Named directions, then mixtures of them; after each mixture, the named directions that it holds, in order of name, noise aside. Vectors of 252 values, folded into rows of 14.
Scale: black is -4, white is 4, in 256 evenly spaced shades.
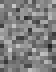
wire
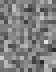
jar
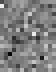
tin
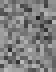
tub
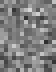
jar, wire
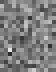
tin, tub, wire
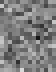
tin, tub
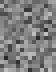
jar, tin, tub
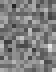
jar, wire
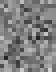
jar, tin, tub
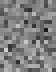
jar, tub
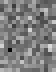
jar, tub, wire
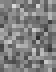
jar, tub, wire
